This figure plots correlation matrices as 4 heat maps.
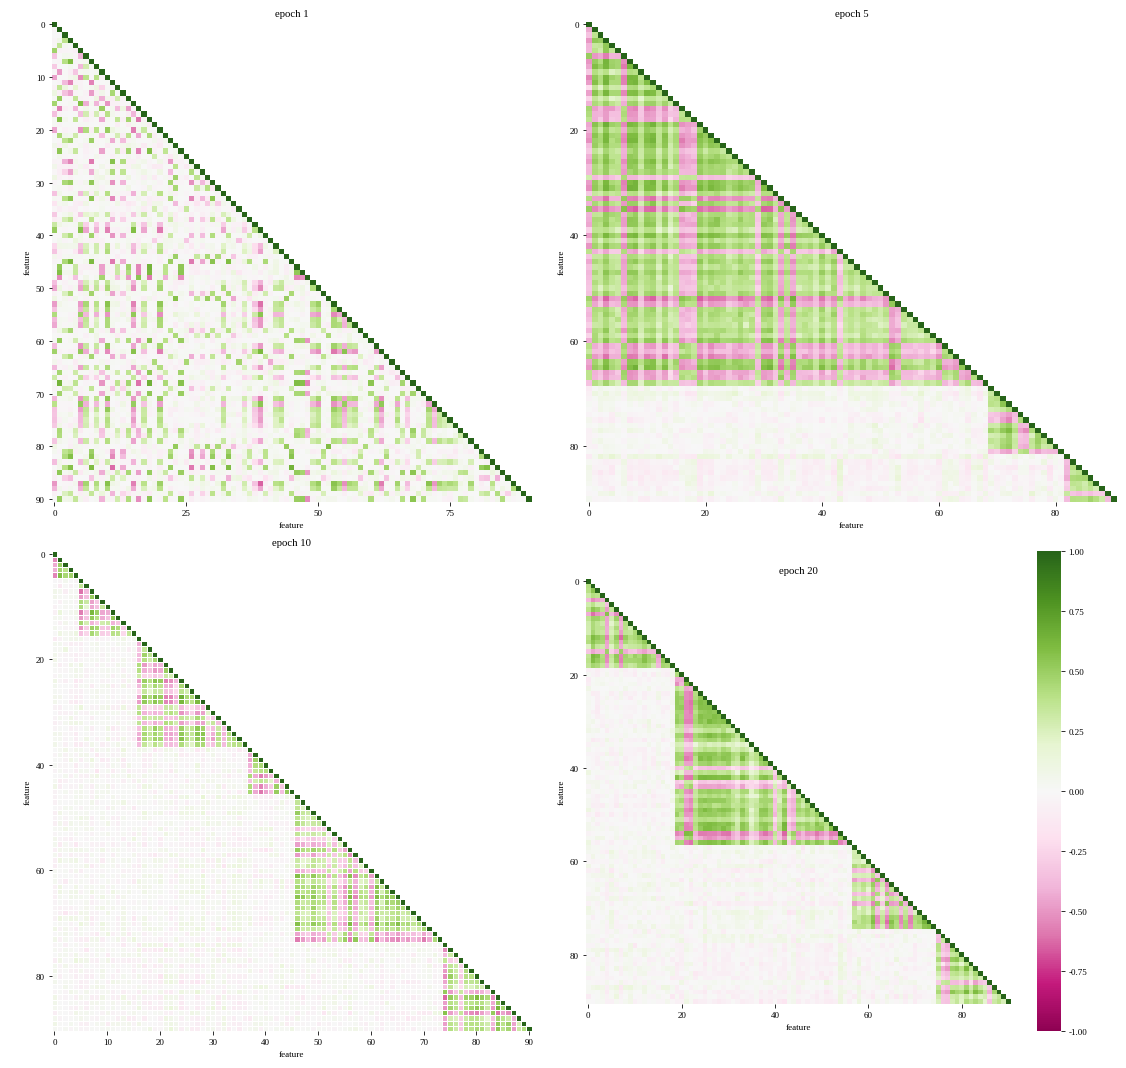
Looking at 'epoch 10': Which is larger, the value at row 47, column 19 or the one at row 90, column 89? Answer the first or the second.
the second
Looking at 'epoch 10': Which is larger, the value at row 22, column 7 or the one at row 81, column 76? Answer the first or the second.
the second
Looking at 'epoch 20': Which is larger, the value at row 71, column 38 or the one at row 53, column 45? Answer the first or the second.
the second
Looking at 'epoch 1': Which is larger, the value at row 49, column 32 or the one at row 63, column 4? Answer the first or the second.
the first
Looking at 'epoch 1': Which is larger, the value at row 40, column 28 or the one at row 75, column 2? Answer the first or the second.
the second
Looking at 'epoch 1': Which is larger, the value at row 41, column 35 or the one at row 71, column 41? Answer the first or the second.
the second
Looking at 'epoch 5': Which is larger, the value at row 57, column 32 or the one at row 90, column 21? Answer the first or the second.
the first
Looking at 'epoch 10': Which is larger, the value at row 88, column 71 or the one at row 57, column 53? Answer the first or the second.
the first
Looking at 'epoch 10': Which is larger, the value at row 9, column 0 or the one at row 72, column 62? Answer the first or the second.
the first
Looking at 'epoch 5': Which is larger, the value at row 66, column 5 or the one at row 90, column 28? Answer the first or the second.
the second
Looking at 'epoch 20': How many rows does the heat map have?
91
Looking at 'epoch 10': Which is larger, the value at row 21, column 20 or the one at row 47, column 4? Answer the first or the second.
the second
